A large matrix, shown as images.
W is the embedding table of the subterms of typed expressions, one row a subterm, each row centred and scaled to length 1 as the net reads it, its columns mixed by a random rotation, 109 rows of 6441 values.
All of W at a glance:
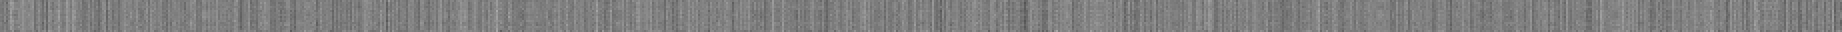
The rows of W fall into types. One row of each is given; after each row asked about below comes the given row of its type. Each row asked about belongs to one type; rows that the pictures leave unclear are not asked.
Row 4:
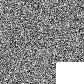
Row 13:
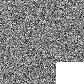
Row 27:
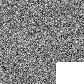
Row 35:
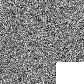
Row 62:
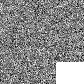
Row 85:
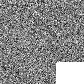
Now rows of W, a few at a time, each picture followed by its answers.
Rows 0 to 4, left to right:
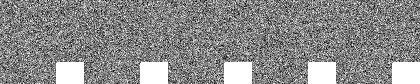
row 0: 27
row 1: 35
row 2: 62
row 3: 13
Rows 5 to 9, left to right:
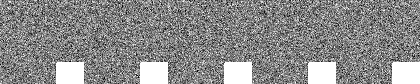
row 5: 27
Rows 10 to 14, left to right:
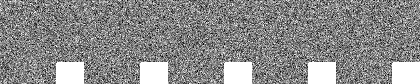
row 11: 13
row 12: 4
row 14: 35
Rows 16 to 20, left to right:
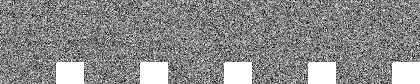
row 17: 62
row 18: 85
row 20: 35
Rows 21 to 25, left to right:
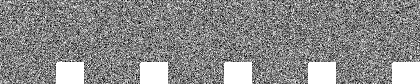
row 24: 4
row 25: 35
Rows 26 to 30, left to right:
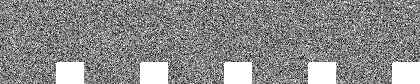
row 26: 85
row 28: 85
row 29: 13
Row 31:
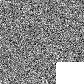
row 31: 4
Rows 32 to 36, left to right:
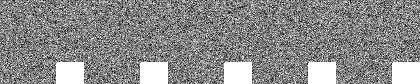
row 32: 13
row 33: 13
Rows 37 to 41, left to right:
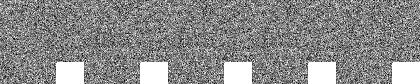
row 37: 85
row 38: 62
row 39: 62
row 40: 62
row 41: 35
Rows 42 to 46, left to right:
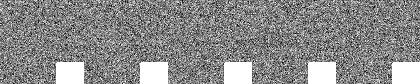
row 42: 13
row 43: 85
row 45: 62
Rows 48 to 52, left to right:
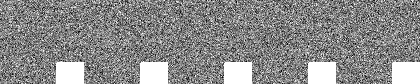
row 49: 85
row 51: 4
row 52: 27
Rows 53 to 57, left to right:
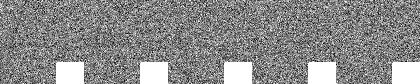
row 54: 62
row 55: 62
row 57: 27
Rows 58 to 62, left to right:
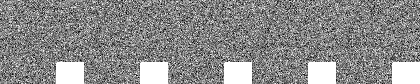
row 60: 13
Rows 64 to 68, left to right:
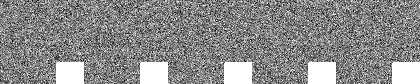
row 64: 62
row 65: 62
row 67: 85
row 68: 35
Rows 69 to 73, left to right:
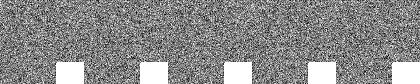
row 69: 35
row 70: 13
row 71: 35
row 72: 35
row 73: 13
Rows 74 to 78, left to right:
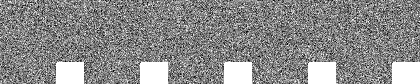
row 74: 85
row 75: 35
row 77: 4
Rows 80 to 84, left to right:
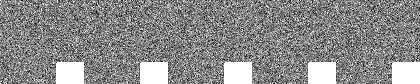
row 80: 4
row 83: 27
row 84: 62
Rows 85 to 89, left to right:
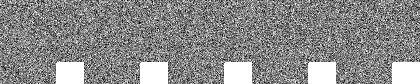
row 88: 4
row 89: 4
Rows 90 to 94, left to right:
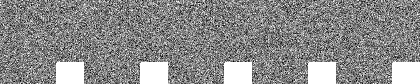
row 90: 35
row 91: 35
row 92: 85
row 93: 62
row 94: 35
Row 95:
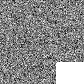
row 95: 13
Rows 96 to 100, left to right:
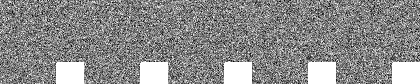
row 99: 62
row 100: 62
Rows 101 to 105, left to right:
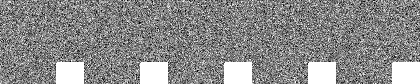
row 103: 35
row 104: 4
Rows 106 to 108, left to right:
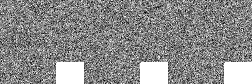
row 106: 62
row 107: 35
